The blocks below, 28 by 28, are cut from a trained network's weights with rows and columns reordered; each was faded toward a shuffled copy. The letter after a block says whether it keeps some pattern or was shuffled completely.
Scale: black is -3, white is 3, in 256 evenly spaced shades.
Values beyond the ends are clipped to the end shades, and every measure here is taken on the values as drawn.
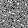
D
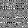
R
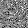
D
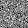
D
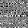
R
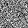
D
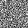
D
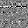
R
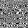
R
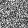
D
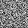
D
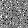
D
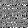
R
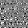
R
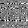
R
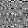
R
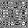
R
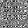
R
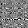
R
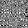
R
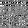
R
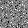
D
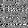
R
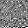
R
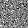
D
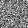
D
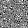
D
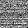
R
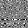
R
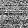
R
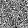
D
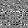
R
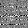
R
